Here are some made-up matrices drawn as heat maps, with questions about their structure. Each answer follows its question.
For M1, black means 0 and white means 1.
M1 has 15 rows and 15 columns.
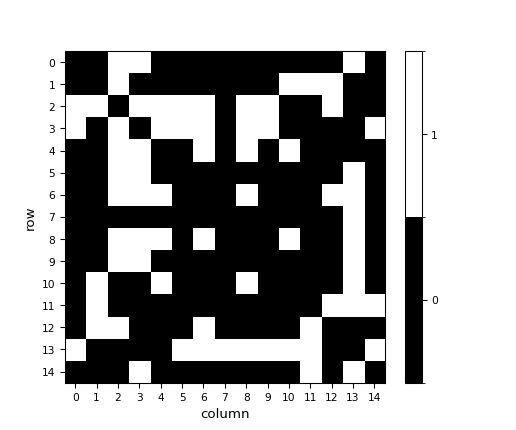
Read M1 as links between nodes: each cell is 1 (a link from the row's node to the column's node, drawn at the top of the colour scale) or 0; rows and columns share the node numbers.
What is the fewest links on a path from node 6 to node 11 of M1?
2
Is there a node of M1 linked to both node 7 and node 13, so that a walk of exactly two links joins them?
no
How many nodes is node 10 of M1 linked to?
4
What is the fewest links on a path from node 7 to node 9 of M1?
2
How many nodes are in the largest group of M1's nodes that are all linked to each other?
5
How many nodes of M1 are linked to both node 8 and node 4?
4
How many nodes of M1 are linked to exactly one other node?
1
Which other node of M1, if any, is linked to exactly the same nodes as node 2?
none
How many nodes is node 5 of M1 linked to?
3
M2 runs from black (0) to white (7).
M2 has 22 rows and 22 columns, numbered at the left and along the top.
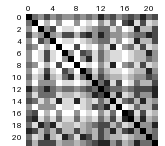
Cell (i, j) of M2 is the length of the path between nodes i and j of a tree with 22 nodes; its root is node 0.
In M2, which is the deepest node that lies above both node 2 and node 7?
12
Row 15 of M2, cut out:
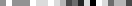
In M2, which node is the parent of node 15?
13
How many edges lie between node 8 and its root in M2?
3
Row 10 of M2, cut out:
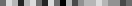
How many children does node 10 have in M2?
1
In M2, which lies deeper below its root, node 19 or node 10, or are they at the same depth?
node 10
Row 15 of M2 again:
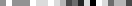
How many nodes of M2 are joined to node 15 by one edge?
1
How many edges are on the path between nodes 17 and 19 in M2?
1
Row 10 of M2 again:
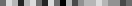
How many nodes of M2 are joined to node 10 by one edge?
2
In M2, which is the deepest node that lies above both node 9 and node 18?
12
